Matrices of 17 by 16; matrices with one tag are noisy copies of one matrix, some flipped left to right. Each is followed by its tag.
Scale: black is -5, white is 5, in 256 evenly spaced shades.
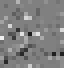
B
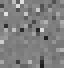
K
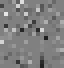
K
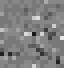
B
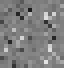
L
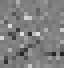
B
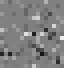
B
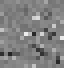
B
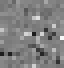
B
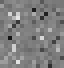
L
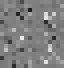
L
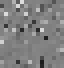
K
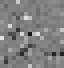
B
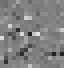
B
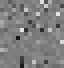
K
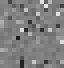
K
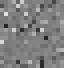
K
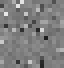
K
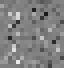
L
